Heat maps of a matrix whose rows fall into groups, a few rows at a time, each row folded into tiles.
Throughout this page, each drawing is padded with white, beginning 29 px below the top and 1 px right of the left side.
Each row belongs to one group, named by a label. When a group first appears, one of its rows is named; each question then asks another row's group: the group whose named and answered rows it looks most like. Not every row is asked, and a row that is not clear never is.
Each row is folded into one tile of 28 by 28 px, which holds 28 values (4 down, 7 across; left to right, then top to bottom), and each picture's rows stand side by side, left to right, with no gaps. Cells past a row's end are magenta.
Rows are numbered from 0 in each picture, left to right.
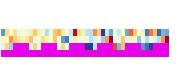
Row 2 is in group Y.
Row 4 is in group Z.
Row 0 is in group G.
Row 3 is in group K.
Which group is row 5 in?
K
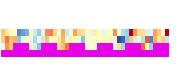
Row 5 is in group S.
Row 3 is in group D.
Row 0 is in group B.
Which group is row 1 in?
Y
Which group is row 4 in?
Y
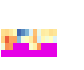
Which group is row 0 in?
B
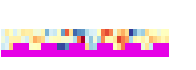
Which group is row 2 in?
K
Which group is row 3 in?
Y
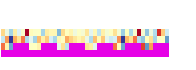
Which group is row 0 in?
S
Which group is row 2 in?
G
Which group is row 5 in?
Z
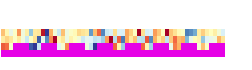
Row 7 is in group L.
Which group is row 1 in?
K
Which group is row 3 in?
K
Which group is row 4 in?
S
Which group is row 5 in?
S
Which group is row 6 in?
B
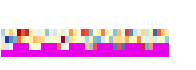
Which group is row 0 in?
Y
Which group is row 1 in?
B
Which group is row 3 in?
Z
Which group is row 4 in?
G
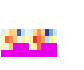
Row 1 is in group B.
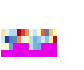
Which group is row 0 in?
Y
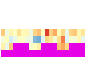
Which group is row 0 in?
Z
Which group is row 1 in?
Y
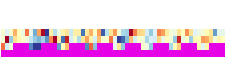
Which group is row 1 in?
K
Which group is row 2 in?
L
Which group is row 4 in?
Y
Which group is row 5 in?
Y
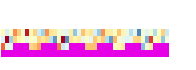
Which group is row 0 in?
S
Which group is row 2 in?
S
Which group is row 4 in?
L
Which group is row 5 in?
L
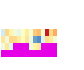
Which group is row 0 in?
G
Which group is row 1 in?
Y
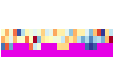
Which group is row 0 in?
G
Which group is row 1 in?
S
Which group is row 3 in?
K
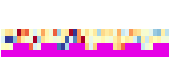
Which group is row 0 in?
Y
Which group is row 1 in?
S
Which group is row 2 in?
K
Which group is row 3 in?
Z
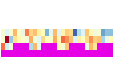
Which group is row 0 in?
S
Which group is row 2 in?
B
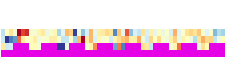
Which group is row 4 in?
G
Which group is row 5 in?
D
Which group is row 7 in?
B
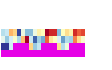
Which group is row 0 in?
K
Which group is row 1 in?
Y
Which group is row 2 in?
Y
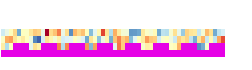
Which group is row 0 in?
B
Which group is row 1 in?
Y
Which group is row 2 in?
Z
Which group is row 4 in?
B
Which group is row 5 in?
B
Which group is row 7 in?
K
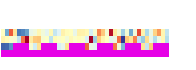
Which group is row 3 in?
S
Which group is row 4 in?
S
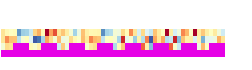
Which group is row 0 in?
B
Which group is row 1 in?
Y
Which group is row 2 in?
G
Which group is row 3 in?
B
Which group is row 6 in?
S
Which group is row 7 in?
L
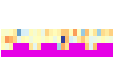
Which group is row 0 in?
B
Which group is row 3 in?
Z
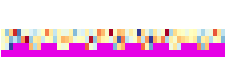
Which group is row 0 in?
K
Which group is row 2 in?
B
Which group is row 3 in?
S
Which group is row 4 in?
L
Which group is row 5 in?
S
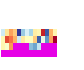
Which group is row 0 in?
B
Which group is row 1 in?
K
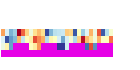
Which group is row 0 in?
Y
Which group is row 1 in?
B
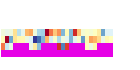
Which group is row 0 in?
S
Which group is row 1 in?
Y
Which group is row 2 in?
Z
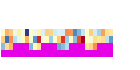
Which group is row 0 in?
L
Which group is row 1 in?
L
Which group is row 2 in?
K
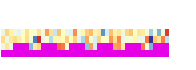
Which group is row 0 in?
G
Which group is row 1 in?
L
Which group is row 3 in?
G
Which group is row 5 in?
S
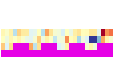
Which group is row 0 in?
Z
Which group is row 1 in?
Z
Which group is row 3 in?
Y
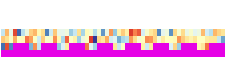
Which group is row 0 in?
G
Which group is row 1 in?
G
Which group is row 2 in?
L
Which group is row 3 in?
S
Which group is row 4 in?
Y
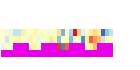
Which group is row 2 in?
Z
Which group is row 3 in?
B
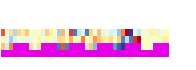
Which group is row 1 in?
Z
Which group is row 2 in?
G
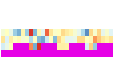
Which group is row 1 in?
Z
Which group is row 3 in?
G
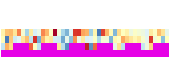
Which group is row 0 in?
L
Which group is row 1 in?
S
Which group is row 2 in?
Y
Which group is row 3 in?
Z
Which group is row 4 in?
G
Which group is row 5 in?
L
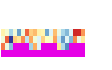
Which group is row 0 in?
S
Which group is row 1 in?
G
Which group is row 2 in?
Y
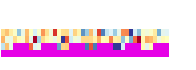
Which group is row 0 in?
G
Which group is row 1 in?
S
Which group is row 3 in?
G
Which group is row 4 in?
K
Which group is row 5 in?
B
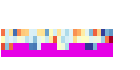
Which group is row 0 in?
Z
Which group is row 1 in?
K
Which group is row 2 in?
Y
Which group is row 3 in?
K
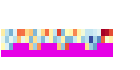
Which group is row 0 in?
Y
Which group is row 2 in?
Z
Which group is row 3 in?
Y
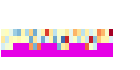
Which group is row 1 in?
Z
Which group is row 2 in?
L
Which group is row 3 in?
S
